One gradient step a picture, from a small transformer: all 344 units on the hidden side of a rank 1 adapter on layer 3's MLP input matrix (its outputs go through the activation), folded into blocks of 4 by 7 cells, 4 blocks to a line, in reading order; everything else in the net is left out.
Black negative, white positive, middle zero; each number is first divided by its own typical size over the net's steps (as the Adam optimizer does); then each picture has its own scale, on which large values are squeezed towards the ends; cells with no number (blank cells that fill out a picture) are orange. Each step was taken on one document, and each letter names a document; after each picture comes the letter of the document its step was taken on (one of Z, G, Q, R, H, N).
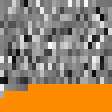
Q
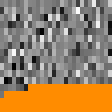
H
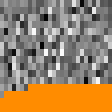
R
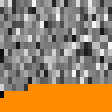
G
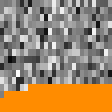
Q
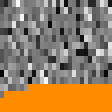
G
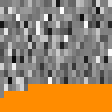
H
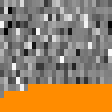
H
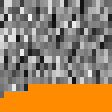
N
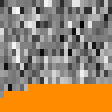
G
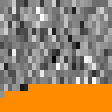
R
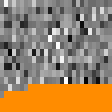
R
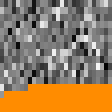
G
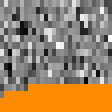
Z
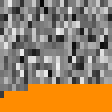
N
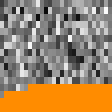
N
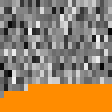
Q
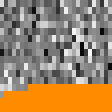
G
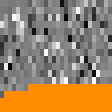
Z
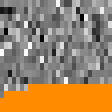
H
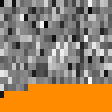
G
